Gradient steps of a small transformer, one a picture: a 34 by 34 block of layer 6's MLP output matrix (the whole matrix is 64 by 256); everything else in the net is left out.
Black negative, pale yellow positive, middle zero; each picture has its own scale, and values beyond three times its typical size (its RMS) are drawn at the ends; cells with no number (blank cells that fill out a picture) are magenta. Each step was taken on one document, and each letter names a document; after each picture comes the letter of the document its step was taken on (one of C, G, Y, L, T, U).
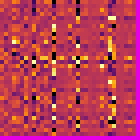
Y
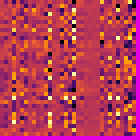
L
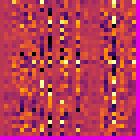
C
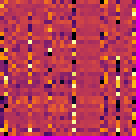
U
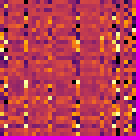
U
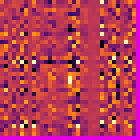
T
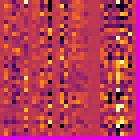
L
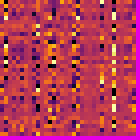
T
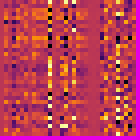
L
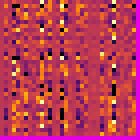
C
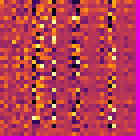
Y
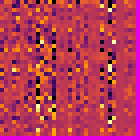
Y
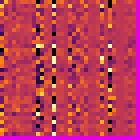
Y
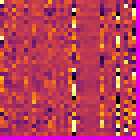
U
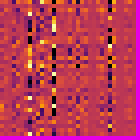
Y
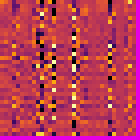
Y
